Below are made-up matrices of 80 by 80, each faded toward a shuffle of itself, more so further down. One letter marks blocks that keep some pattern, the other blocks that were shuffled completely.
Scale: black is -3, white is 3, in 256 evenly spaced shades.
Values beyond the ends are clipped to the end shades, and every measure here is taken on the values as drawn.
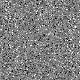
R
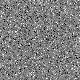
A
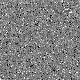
A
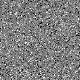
R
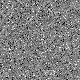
A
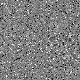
R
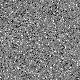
A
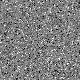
A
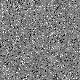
A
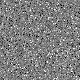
A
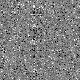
R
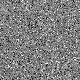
A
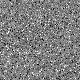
A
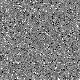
R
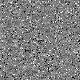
R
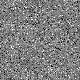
R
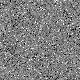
A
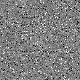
R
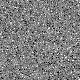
A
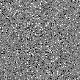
R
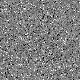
R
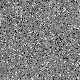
A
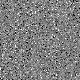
R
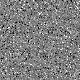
R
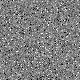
A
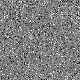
R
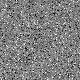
A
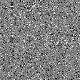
R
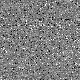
R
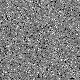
A
